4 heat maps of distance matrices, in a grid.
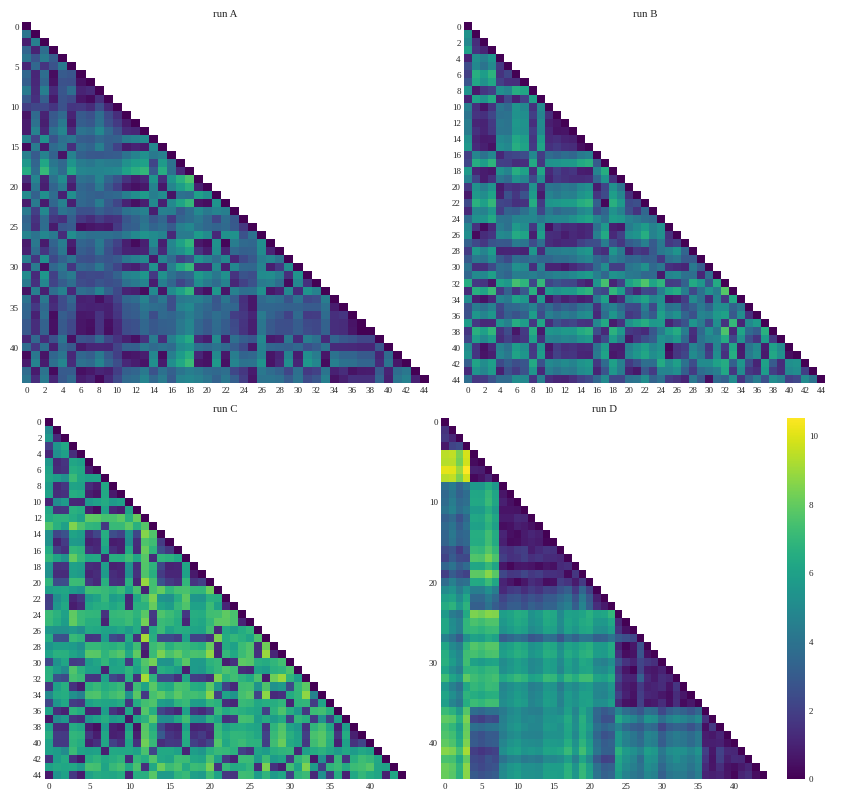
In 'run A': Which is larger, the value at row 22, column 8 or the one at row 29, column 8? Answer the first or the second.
the first
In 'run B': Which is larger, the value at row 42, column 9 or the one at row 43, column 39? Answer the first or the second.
the first
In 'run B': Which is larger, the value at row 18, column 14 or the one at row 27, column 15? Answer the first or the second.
the second
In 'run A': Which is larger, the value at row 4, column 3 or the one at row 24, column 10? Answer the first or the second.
the first
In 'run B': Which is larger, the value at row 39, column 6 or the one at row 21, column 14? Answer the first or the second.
the second
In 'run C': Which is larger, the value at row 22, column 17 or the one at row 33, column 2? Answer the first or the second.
the first
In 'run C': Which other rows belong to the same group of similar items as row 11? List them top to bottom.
1, 2, 5, 6, 8, 9, 14, 15, 16, 18, 19, 20, 27, 32, 36, 38, 39, 40
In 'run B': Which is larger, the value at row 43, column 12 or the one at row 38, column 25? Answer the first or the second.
the second
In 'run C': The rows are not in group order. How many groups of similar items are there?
4
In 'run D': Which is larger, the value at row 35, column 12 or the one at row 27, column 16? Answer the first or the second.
the first
